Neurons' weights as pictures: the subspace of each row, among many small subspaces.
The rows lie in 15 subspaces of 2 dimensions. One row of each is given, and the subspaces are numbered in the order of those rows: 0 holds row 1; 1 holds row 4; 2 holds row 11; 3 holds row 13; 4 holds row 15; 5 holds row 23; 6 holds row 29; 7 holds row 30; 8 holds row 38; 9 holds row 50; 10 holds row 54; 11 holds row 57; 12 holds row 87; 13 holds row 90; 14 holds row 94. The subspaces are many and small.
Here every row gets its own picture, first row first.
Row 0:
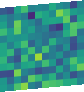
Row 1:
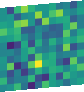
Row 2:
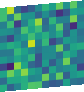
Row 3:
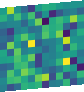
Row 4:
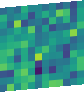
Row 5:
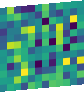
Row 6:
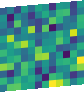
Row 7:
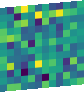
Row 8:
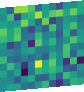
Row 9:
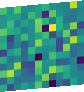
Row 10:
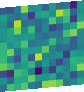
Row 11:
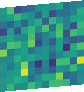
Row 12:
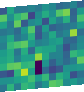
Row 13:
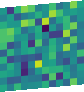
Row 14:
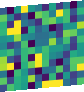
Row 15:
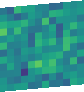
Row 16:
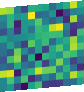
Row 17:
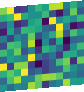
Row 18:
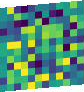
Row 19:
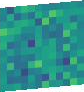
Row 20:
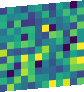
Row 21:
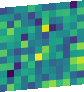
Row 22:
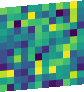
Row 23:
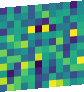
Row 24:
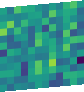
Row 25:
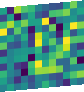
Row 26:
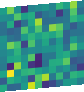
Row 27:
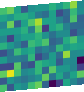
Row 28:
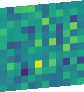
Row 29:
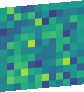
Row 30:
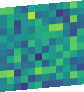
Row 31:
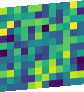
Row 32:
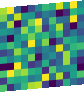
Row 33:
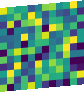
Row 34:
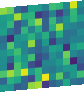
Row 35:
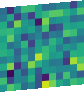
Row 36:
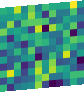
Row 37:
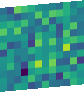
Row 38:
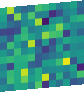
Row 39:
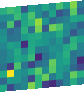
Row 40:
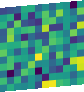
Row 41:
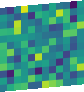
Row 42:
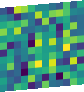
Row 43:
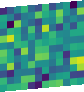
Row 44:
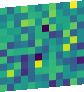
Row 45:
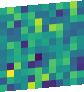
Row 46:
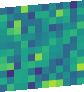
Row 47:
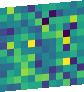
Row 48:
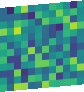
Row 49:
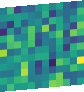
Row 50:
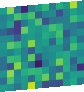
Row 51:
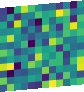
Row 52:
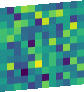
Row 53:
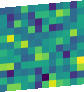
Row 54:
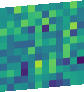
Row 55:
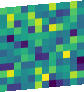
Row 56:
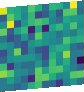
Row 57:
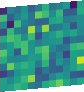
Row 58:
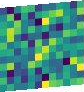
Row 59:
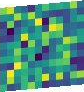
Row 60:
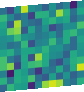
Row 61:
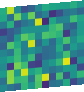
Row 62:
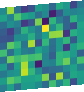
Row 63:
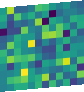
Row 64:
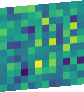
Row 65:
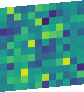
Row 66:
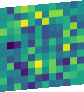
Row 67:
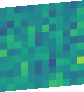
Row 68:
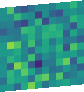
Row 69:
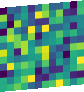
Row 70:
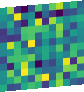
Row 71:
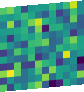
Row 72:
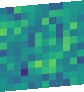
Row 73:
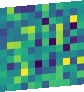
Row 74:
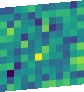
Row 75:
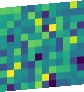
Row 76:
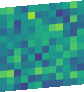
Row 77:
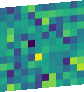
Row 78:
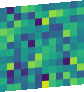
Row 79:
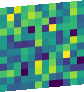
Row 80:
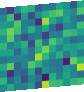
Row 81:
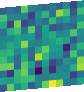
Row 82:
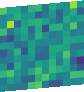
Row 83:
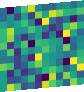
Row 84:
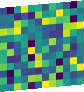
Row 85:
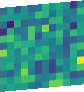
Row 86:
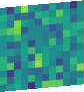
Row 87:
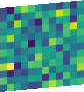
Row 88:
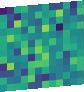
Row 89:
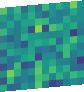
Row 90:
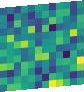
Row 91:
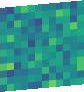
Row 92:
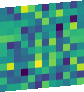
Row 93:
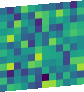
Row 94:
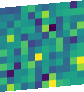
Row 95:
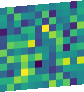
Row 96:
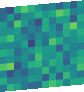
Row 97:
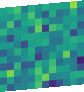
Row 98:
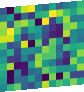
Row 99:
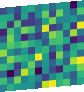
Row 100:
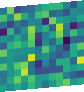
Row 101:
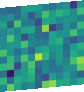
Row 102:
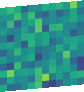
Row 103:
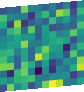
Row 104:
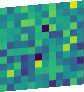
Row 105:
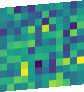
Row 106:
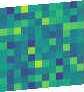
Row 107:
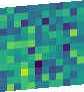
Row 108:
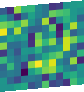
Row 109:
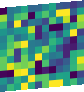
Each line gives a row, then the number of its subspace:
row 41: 1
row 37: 2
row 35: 6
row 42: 2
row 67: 2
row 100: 11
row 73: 5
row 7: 13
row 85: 4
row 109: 7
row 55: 13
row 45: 0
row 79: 13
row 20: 3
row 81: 9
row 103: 9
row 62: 3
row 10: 1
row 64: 5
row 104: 3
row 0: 7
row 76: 7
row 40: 8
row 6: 13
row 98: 3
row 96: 12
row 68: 0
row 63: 8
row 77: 14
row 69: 11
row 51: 12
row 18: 0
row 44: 3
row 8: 13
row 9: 14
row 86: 9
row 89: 5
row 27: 12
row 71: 12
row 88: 11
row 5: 5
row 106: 1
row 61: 6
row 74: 3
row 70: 13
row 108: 4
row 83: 14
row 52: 10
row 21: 3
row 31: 4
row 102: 10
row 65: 8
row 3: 14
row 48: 7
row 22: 1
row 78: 6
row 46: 9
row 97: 10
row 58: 8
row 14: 9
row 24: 2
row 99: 8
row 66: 0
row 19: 6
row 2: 12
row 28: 5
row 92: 5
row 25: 11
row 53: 13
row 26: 0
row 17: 11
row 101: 6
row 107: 1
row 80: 8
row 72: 4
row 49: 2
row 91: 12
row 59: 3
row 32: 12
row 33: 3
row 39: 0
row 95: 6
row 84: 1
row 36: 10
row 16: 7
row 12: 7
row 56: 11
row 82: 4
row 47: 14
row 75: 14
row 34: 2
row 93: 10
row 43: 4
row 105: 10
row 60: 9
